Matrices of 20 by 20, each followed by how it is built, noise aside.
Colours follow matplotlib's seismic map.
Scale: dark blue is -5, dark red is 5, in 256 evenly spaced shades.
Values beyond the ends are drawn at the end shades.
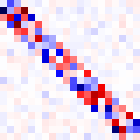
banded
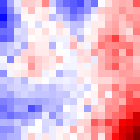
smooth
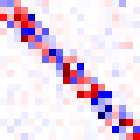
banded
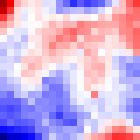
smooth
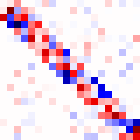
banded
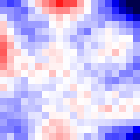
smooth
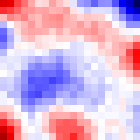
smooth
